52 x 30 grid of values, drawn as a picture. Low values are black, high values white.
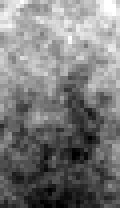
There is an overall slope up to the top. The field is mottled with small blotches. No lone cell stands out from its neighbours. The top right is the ninth with the highest average. Overall the values sit about 50% of the way up the scale. No single row or column stands out from its neighbours. The ninth with the lowest average is the bottom middle. There are no regular stripes.
